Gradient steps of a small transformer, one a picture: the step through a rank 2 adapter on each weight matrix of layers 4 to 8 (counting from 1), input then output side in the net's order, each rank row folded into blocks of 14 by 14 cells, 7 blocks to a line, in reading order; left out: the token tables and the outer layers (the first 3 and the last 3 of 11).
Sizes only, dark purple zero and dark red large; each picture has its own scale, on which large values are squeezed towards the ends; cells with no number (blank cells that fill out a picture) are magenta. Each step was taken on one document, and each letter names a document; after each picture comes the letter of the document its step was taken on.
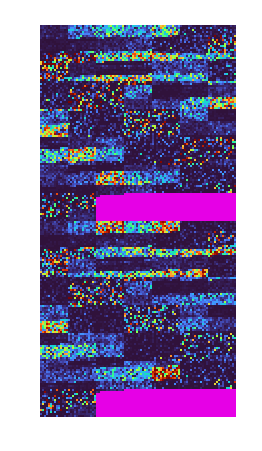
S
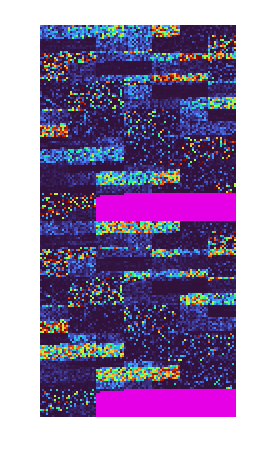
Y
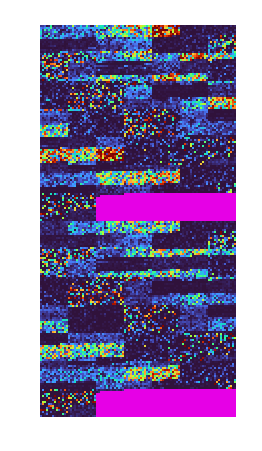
Y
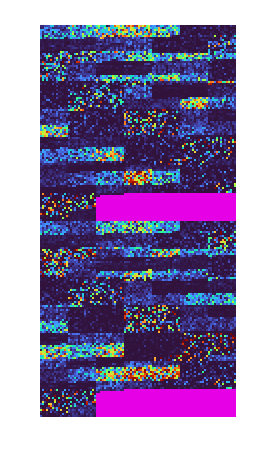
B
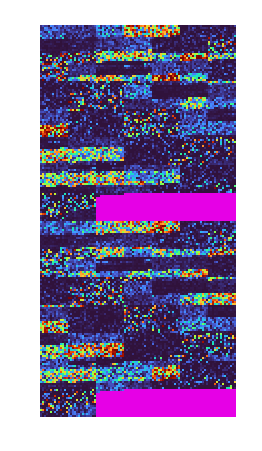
B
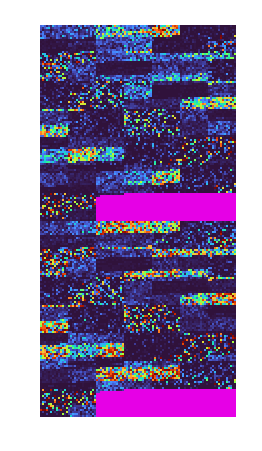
B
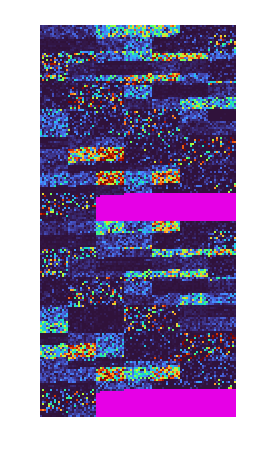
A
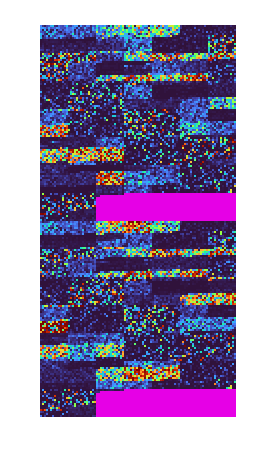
Y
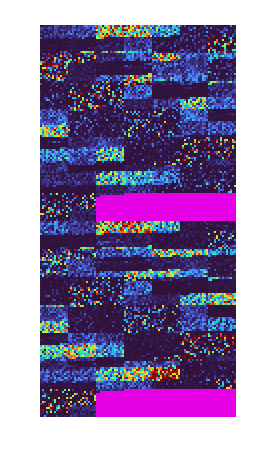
S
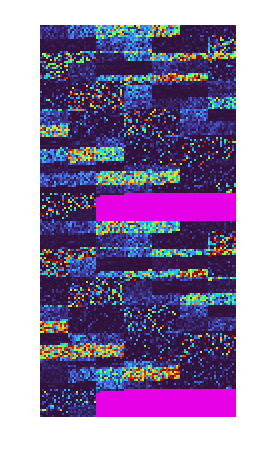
Y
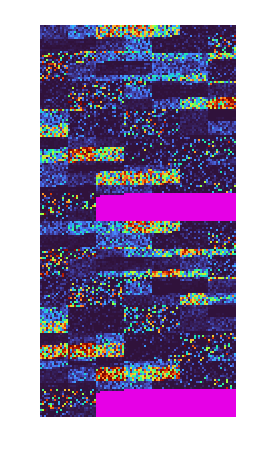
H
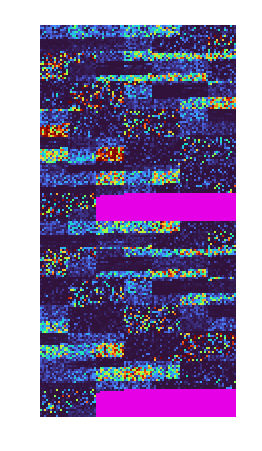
S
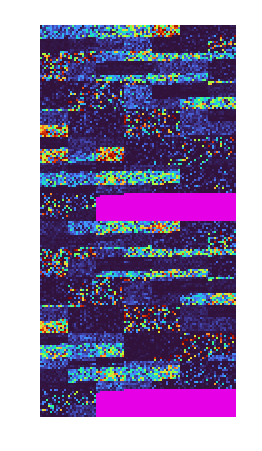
B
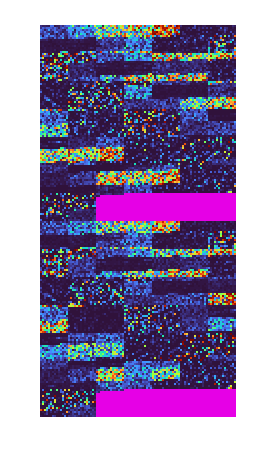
A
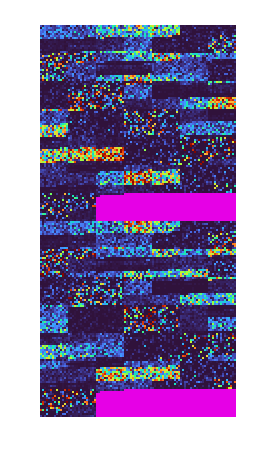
H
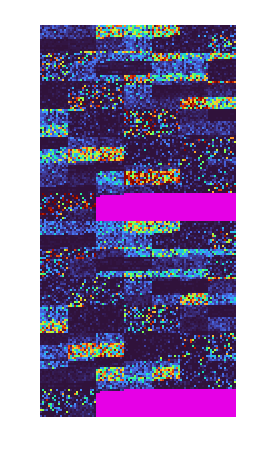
H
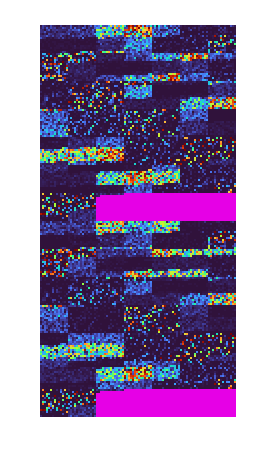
A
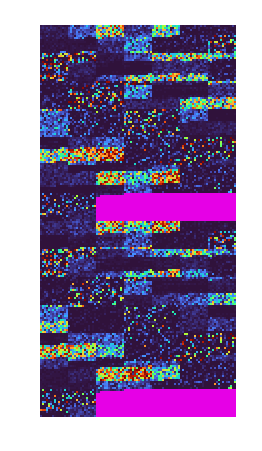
A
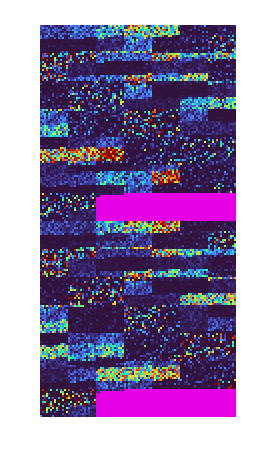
A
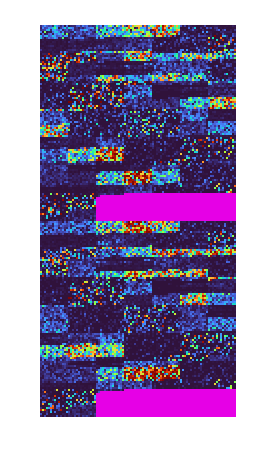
S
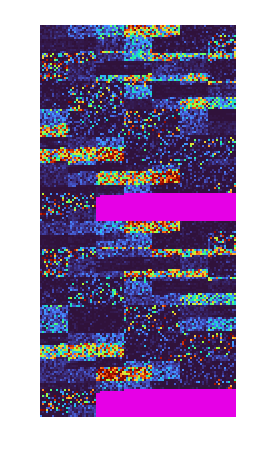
A
